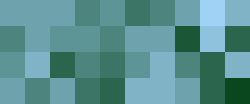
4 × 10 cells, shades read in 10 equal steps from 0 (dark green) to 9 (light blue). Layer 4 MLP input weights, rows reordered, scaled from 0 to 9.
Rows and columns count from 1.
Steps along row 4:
down up down down up same down down down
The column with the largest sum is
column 7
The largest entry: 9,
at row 1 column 9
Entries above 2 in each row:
10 8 8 7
